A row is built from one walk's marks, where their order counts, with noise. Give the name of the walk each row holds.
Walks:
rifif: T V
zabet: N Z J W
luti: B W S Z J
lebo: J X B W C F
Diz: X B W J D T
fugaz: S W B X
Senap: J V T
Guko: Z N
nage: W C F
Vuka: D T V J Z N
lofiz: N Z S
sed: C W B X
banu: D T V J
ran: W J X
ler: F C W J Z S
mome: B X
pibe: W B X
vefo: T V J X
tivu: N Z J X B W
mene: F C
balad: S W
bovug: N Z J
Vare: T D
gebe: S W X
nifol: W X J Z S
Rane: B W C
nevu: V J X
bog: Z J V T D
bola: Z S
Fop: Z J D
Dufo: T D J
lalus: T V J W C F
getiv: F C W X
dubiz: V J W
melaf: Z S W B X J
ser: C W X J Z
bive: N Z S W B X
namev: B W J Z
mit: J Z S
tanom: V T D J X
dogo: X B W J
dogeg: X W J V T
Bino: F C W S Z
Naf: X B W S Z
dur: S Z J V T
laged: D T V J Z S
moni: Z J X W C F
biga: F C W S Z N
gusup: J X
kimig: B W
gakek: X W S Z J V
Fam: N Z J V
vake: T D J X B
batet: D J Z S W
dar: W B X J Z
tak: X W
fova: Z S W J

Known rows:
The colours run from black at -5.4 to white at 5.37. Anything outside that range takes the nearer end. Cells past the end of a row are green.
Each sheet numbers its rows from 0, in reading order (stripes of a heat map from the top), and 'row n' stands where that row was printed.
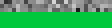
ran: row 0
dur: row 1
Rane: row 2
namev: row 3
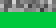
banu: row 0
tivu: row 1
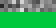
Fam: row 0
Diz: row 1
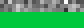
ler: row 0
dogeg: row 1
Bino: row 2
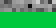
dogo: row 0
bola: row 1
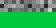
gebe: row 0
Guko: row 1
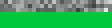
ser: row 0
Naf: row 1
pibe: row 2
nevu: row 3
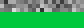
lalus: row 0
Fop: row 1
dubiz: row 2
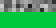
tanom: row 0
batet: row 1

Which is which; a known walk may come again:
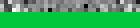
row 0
mene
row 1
kimig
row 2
dar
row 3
mit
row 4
nage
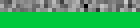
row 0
Diz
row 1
bog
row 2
lebo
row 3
fova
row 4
Vuka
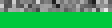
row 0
banu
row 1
biga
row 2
gakek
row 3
gusup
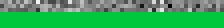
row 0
Naf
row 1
Bino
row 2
Senap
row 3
pibe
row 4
gebe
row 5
bovug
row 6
lofiz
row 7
bive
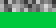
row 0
getiv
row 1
ler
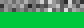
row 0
melaf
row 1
Fam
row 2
Dufo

